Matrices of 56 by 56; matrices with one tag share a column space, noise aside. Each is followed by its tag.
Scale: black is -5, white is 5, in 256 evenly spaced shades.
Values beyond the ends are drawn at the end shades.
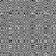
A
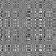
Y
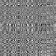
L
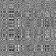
Y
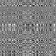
L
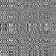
L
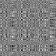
Y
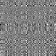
L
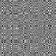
A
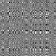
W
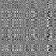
Y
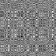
Y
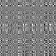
L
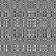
Y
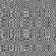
Y
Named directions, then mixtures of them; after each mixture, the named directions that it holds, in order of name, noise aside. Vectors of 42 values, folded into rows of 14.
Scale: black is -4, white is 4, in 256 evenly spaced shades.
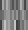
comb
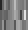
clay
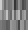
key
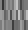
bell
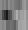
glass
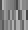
bell, clay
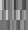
key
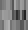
clay, glass, key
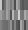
bell, key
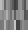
clay, comb, key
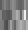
clay, glass, key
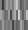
bell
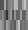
comb, key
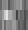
glass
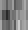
bell, comb, glass
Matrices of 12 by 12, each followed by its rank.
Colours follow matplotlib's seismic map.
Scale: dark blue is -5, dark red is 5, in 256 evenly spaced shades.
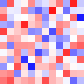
full rank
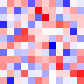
full rank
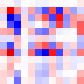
two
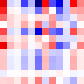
two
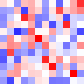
full rank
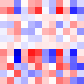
two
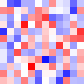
full rank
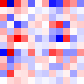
two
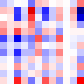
two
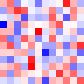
full rank
